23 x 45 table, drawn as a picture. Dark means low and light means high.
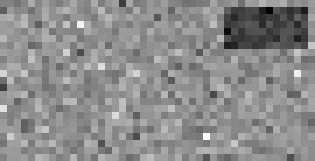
In the top right lies a patch that is lower than the rest. The top right is the ninth with the lowest average. Values change most from cell to cell in the top right. The values are skewed, with a long tail toward low values.
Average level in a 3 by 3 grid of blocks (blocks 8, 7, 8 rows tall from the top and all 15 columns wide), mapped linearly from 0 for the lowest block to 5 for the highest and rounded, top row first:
540 / 555 / 555
